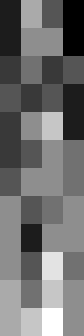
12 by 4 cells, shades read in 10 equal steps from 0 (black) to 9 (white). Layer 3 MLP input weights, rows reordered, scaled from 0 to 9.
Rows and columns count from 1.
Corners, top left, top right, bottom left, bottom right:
1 0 6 5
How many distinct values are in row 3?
3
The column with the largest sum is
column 3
